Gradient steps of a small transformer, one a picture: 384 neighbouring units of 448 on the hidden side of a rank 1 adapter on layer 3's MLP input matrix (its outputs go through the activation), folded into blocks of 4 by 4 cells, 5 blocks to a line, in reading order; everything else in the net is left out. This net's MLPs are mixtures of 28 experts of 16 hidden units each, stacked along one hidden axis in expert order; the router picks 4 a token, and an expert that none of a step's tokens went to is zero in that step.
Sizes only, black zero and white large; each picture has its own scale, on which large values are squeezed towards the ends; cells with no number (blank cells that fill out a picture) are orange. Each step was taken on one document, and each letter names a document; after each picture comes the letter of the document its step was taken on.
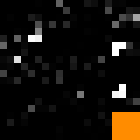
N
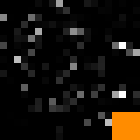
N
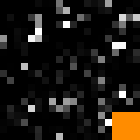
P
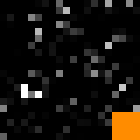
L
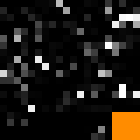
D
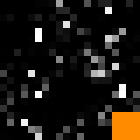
L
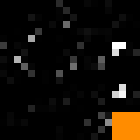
N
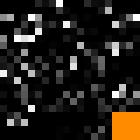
D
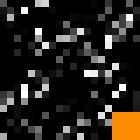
L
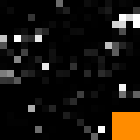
D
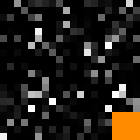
L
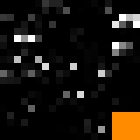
D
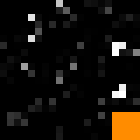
N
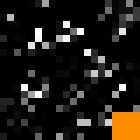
L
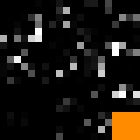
N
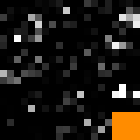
D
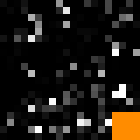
P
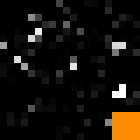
N
